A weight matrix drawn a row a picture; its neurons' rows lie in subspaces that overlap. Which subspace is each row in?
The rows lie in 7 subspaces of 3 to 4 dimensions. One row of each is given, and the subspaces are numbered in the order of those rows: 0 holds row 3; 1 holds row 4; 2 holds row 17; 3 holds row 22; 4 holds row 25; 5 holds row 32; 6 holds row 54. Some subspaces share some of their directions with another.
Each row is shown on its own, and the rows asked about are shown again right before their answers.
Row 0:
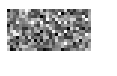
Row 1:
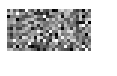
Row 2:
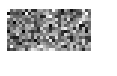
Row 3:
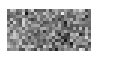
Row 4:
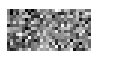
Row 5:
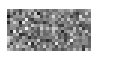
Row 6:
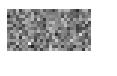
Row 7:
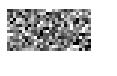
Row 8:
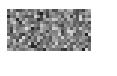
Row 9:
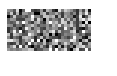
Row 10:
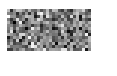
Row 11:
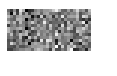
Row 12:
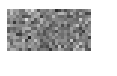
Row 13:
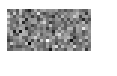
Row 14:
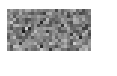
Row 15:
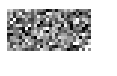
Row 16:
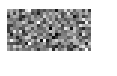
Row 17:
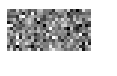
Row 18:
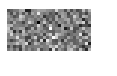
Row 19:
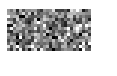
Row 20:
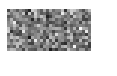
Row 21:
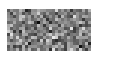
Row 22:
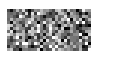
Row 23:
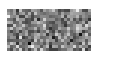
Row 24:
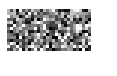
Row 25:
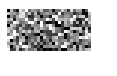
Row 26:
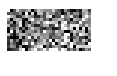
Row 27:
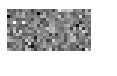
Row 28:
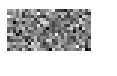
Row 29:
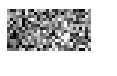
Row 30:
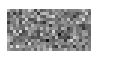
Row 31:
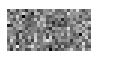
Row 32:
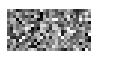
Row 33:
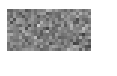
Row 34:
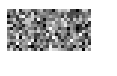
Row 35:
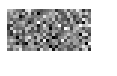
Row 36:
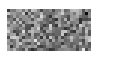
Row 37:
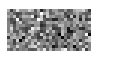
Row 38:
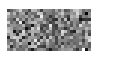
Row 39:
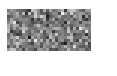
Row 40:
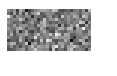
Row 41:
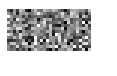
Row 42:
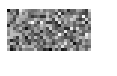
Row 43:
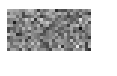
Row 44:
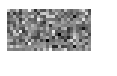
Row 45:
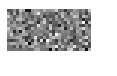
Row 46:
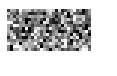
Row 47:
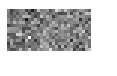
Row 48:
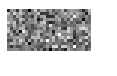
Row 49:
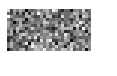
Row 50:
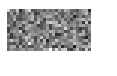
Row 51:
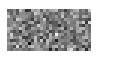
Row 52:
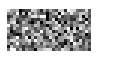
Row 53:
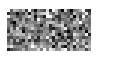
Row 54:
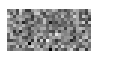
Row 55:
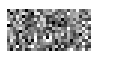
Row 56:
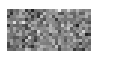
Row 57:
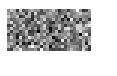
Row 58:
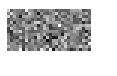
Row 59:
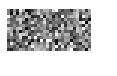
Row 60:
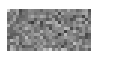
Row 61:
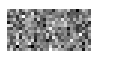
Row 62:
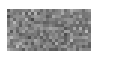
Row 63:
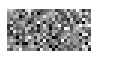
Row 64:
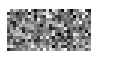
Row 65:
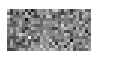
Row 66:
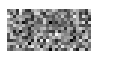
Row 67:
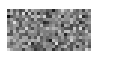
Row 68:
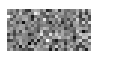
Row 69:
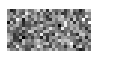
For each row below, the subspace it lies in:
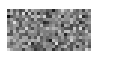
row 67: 1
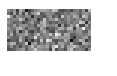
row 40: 5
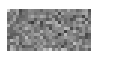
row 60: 4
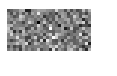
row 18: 3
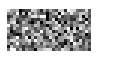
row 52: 4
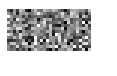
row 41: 3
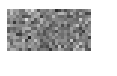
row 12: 1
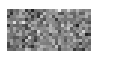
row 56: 1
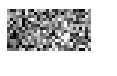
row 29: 0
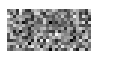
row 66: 6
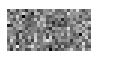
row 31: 2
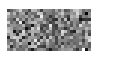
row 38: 5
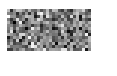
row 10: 5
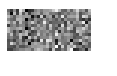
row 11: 1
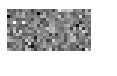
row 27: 1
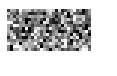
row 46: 6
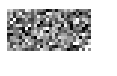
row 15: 6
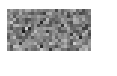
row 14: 6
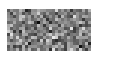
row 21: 3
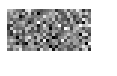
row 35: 3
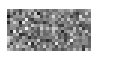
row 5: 5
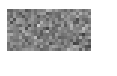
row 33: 6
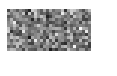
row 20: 4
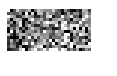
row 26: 0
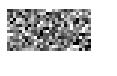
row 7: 6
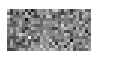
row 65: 1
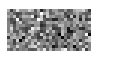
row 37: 5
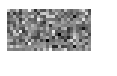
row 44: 0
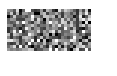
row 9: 6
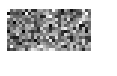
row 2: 5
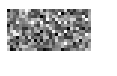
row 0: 4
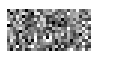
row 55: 2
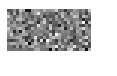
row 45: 3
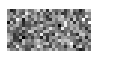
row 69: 0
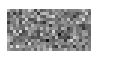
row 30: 5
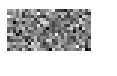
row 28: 1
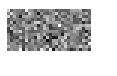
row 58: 2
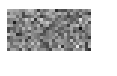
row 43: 1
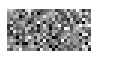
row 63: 3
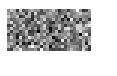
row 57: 3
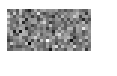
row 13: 5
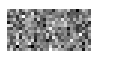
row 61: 2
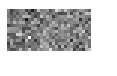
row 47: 1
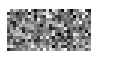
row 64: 0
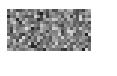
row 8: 5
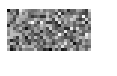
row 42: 4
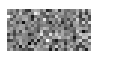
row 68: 6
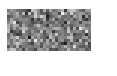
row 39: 4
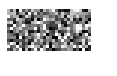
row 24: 2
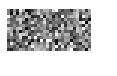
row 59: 1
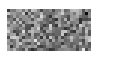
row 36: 5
